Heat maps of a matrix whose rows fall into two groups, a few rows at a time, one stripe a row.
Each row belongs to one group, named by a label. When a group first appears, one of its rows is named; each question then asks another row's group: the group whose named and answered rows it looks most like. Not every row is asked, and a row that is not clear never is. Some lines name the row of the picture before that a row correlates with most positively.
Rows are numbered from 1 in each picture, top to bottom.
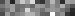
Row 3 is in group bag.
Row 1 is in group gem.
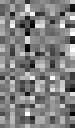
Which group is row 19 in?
bag
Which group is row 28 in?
bag
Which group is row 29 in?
bag
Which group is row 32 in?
bag
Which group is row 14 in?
gem
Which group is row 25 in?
gem
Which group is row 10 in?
bag
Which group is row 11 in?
bag
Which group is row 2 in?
bag
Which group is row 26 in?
gem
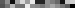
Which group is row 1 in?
gem
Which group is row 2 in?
bag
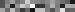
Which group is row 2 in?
gem
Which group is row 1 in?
bag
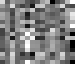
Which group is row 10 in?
gem
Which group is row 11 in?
bag
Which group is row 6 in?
gem
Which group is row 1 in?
gem
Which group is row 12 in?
bag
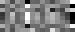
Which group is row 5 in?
bag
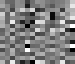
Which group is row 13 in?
bag
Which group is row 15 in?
gem
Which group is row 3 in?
gem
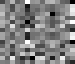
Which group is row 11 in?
bag
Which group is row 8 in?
bag
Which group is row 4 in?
gem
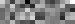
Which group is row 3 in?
bag
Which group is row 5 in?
gem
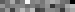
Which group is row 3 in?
gem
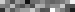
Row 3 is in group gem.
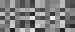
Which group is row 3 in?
gem
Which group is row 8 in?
gem
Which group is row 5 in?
gem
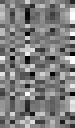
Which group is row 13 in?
gem
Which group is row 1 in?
bag
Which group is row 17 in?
gem
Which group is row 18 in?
bag
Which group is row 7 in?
bag
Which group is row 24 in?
bag
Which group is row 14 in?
bag
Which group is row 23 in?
gem
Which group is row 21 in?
gem
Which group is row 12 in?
bag
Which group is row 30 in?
bag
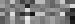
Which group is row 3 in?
bag
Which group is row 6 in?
bag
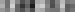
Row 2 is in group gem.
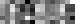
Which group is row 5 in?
bag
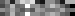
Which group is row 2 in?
bag
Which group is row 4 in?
bag
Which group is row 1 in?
gem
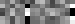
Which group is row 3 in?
bag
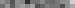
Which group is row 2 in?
gem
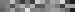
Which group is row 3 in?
bag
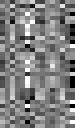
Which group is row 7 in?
bag
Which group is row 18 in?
bag
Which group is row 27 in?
bag
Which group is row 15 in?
gem
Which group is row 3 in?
gem
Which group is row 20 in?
bag
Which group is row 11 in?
bag
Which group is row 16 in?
bag
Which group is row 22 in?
bag
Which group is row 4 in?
bag
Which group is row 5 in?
gem
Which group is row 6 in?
gem
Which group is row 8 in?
bag
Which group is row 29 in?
gem
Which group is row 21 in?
bag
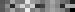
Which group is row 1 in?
bag
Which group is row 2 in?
gem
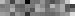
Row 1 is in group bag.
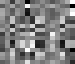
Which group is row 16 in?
bag
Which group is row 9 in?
gem
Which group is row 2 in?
bag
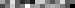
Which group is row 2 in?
bag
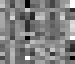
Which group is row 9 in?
gem
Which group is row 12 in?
bag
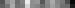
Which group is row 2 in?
bag
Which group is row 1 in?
bag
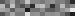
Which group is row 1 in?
bag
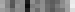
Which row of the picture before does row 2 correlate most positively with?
3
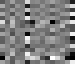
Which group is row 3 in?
bag
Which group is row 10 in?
bag
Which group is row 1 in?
bag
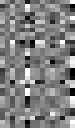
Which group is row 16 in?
gem
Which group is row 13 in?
bag
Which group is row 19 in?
bag
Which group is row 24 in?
bag
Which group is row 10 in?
gem
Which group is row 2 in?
bag
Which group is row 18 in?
bag
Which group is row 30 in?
gem
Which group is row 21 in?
gem
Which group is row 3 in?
bag
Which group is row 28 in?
bag
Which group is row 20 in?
bag
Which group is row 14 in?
bag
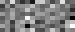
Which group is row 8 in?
gem
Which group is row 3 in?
bag
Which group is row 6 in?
gem
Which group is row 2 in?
gem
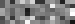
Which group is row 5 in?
gem
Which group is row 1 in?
gem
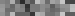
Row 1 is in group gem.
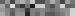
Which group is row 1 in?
gem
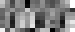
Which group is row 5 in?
gem
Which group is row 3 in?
bag
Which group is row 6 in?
gem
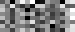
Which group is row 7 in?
gem
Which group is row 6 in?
gem
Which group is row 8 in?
gem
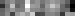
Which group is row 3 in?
bag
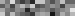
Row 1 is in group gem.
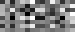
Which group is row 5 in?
gem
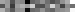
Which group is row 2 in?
gem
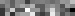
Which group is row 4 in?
gem
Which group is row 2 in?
gem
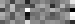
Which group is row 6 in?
bag
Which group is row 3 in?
bag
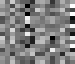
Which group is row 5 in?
bag
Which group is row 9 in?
bag
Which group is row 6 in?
bag
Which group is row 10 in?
gem
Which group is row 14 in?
gem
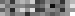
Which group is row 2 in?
gem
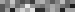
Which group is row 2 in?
bag
